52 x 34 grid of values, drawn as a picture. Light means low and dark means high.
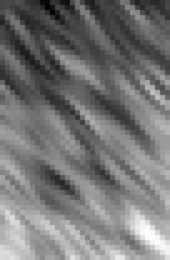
Ninth with the highest average: top left. Ninth with the lowest average: bottom right. Grain: diagonal, down to the right. Histogram: bell-shaped. Slope: up to the top.
